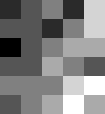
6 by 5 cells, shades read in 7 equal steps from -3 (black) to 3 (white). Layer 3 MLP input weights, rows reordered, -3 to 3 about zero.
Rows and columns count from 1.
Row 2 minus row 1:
1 0 -2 2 0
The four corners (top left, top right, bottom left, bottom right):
-2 2 -1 1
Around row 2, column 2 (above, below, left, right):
-1 -1 -1 -2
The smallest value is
-3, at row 3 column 1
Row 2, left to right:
-1 -1 -2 0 2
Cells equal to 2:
3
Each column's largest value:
0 0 1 3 3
